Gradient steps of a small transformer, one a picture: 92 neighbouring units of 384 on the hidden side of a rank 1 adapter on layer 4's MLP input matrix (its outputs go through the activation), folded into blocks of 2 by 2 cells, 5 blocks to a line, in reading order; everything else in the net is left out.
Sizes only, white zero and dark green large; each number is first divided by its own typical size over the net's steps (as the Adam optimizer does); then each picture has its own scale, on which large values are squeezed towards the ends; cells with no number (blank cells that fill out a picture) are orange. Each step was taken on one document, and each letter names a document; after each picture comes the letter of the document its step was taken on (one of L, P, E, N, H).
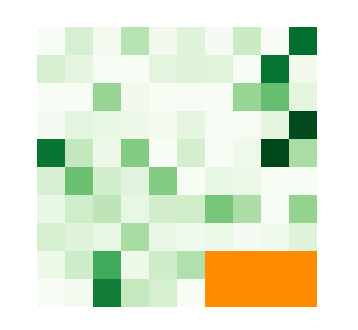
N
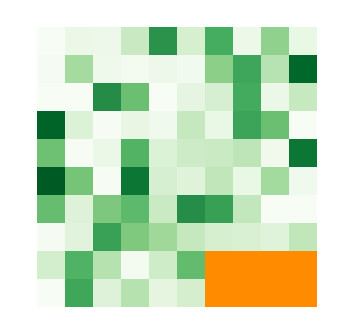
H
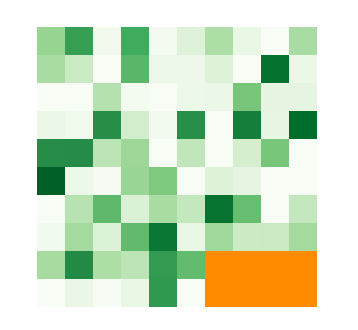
N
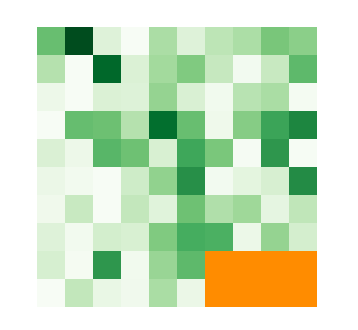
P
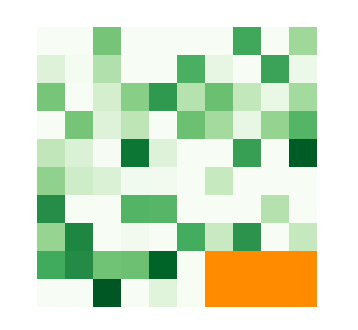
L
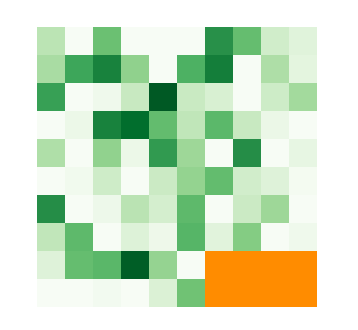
L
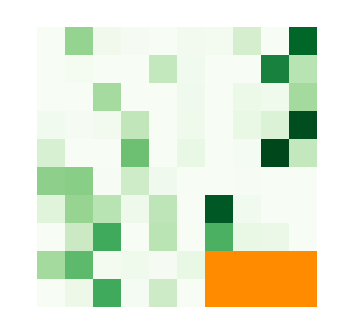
N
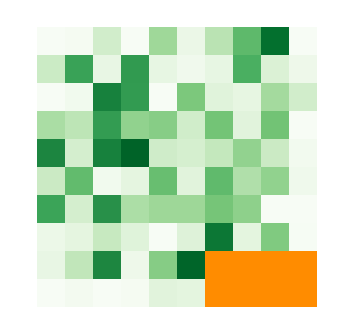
H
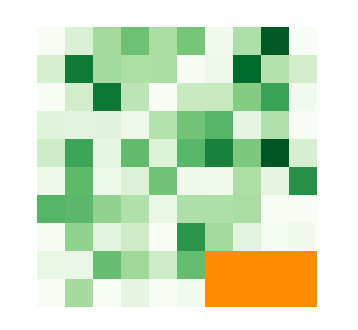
H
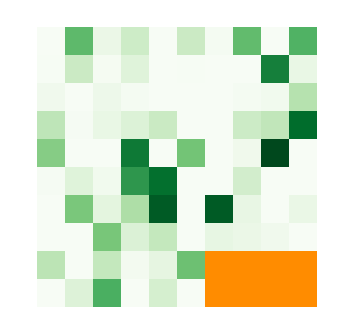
N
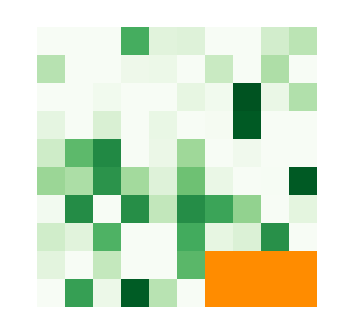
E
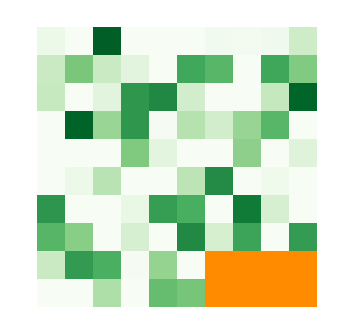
L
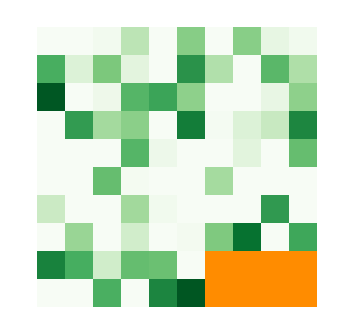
L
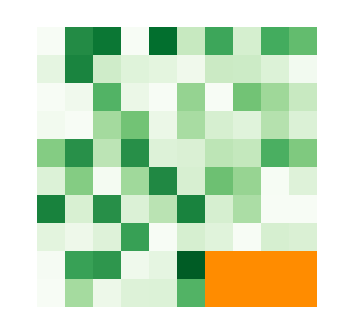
H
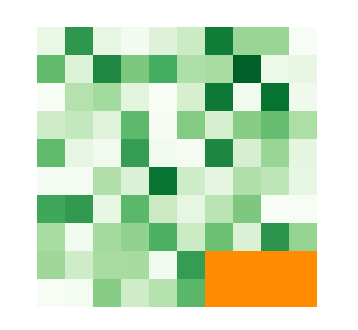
H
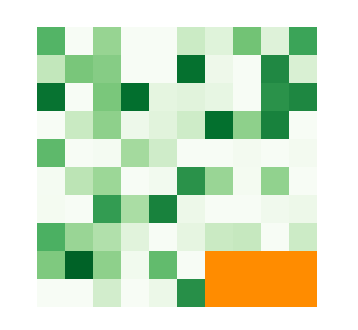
L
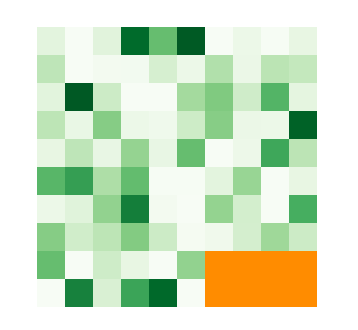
E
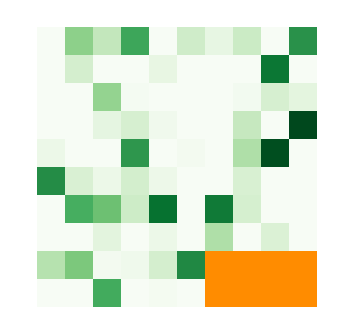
N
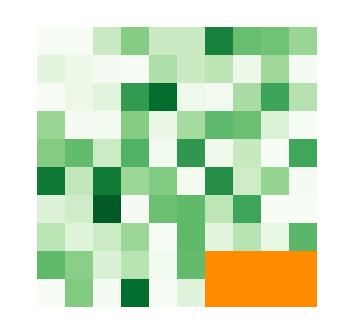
H
